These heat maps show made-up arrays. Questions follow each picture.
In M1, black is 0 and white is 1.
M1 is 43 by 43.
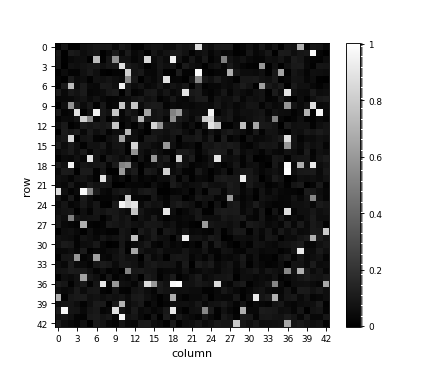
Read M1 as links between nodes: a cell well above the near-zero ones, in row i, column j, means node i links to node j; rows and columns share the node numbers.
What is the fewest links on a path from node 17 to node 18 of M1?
3
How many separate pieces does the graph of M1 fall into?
6
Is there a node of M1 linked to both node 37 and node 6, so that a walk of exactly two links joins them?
no
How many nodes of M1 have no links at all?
5
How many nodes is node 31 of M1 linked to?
2
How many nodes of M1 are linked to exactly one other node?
8
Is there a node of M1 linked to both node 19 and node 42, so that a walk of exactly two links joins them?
yes
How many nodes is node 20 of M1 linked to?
2
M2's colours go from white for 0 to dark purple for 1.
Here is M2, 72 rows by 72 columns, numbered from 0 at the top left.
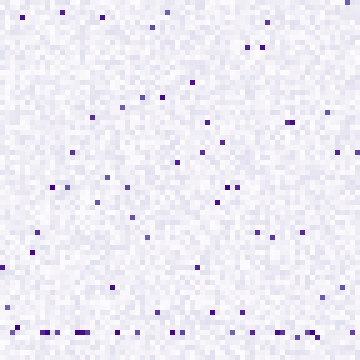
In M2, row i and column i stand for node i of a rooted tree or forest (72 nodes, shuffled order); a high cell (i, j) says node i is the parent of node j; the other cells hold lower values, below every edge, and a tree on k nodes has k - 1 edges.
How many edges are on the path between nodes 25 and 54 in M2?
3
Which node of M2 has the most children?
66
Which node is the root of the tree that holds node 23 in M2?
66
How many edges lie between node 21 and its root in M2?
6
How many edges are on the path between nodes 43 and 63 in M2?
4
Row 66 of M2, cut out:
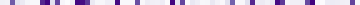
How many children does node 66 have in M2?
18
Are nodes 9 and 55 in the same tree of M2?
yes
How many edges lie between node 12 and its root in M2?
2
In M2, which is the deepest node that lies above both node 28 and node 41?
19
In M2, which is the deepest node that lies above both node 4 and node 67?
30
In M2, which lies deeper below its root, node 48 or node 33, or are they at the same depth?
the same depth
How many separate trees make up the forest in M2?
3
